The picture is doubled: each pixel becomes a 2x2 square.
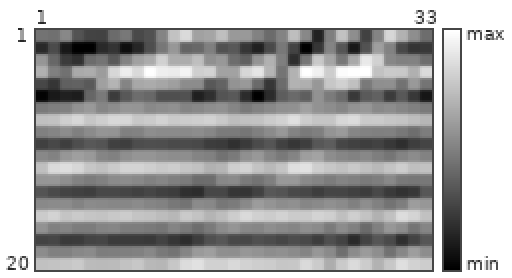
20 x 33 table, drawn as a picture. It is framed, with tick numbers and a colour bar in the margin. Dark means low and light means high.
Ninth with the lowest average: top left. Seam: horizontal, 30% of the way down, the bottom part calmer. Average level on the scale: 50%. Stripes: horizontal, repeating 5 times. Slope: none.
